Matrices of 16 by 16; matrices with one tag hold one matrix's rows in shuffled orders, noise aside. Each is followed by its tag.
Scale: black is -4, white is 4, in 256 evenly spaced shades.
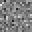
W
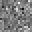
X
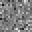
X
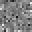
W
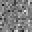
X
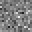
X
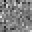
W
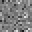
X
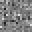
W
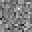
X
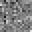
W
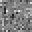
W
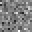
X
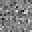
X
